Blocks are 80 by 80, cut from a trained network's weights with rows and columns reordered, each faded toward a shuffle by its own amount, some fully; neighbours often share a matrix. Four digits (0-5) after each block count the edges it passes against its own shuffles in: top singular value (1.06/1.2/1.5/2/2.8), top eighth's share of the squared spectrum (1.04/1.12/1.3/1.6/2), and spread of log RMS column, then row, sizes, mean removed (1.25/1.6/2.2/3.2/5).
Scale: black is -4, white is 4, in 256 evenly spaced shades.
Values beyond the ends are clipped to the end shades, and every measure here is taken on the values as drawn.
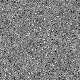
2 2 0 0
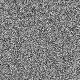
0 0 0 0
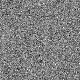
1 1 0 0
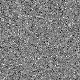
2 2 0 0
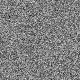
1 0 0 0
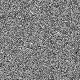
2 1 0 0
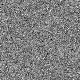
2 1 0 0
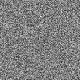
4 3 0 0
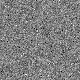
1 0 0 0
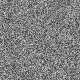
0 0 0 0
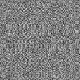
4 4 2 2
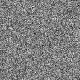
3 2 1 0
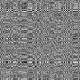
5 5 2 4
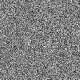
3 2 0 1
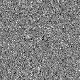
3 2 1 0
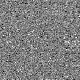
3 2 0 1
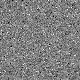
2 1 0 0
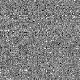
4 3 1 2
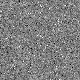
1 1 0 0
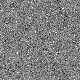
0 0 0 0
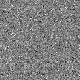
3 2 0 1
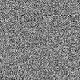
4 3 0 1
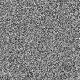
3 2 0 0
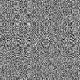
4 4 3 2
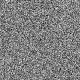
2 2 0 0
